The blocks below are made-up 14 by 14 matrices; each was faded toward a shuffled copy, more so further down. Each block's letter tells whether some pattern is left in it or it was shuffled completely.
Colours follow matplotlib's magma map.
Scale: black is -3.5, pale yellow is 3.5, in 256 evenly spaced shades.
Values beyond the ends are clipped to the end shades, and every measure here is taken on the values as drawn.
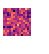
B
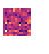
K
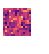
B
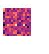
K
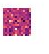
K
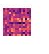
K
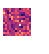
B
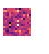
B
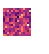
B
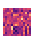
K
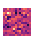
K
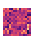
K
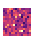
B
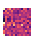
K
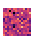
B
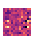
K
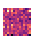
K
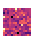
B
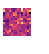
K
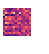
K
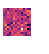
K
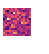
B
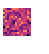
B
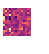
K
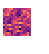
K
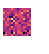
K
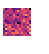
K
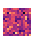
B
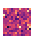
B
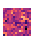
B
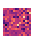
K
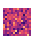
B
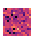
B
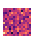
B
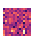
K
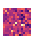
K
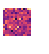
K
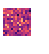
B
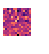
K
